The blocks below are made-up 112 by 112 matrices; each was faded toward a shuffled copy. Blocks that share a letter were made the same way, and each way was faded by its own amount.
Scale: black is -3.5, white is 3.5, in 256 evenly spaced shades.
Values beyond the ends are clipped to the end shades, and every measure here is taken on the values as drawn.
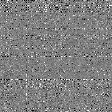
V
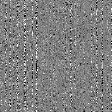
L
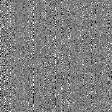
L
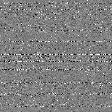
V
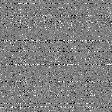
V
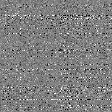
V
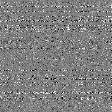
V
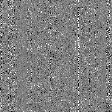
L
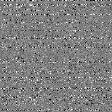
V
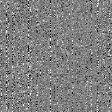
L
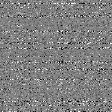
V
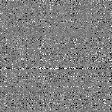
V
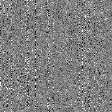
L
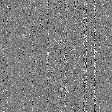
L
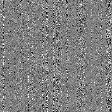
L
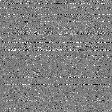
V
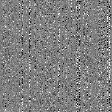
L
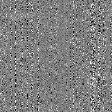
L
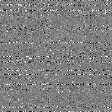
V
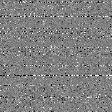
V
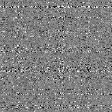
V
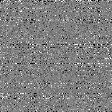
V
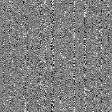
L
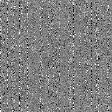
L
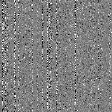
L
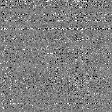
V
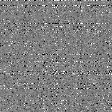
V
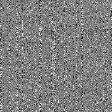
L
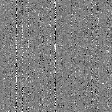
L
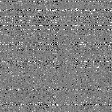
V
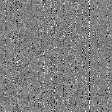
L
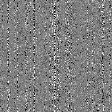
L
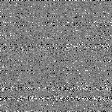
V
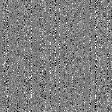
L
